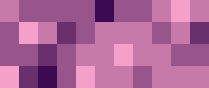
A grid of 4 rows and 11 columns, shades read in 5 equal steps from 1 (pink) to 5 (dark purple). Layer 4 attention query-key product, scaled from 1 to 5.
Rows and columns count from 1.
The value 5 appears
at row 1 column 6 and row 4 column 3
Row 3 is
3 3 4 3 2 2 1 2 2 3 3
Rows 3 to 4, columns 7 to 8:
1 2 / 2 3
